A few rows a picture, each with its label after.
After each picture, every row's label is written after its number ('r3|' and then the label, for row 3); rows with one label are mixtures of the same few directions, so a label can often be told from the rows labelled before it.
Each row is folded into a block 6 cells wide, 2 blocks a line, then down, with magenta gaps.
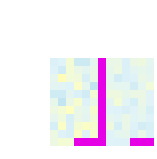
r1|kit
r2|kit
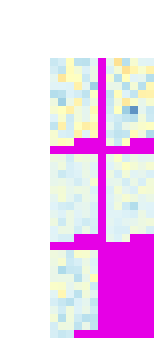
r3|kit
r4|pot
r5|kit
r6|pot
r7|kit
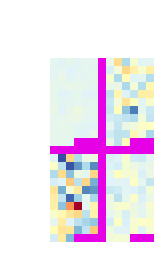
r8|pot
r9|pot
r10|pot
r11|kit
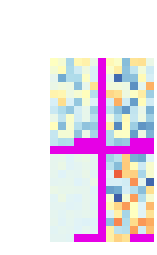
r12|kit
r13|kit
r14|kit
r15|kit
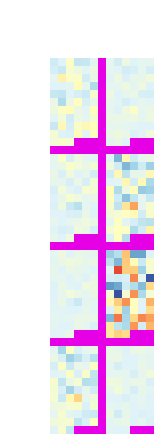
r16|kit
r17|pot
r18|pot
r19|pot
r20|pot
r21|kit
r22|pot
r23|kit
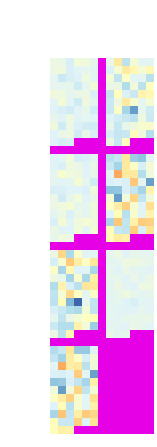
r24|kit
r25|pot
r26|kit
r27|kit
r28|pot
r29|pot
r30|kit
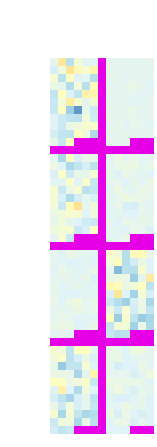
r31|pot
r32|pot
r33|pot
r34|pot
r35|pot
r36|kit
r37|kit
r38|kit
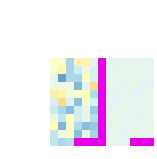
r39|kit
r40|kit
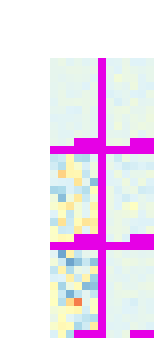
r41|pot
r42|kit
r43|kit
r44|pot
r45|pot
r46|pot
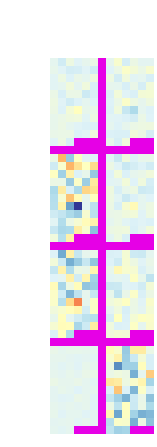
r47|pot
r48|pot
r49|pot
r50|pot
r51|pot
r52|kit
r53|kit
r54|kit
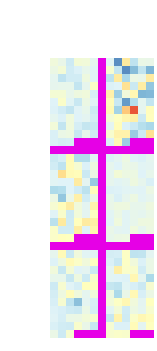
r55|kit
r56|pot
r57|kit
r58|kit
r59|pot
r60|kit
